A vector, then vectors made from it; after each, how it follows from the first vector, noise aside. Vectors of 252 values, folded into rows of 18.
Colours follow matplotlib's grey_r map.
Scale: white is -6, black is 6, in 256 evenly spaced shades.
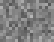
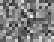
scaled up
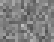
reversed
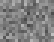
reversed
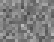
reversed
